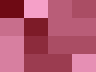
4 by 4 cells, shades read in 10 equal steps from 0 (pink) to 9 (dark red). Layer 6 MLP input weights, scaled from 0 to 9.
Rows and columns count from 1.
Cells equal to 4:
3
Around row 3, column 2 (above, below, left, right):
8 6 2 5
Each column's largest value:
9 8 6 5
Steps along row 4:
up same down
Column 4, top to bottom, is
5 4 5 1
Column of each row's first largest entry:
1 2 2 2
